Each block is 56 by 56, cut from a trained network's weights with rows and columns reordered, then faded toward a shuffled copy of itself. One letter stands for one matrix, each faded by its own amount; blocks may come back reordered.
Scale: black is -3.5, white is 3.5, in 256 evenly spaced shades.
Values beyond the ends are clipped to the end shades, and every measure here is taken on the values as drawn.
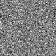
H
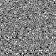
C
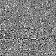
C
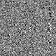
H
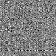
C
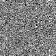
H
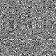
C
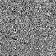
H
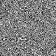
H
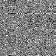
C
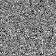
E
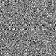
C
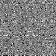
C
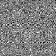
C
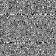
C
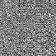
E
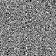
H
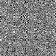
E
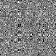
E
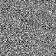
E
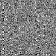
E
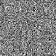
H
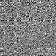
C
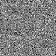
E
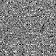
C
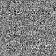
H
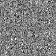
H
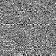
C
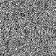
H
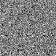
H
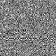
C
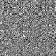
C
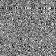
C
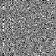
E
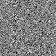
H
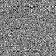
C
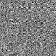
C
